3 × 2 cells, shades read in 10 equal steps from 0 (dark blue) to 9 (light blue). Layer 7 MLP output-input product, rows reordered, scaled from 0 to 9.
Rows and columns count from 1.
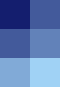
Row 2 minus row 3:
-4 -4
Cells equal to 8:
0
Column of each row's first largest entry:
2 2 2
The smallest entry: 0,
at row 1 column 1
